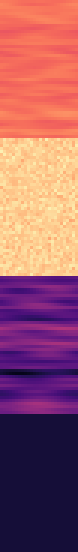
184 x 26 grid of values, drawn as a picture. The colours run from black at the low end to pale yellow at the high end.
The table splits into 4 rows of 1 panel. Panel 1,1: high, streaked across, faint in contrast. Panel 2,1: very high, fine-grained, faint in contrast. Panel 3,1: low, streaked across. Panel 4,1: very low, flat.
